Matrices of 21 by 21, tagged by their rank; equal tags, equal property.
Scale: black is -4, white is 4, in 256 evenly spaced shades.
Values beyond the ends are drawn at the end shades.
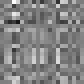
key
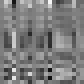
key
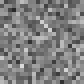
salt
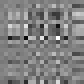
key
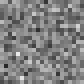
salt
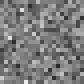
salt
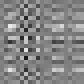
key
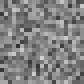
salt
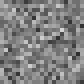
salt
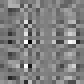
key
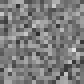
salt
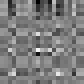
key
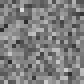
salt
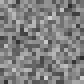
salt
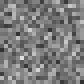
salt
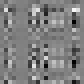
key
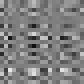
key
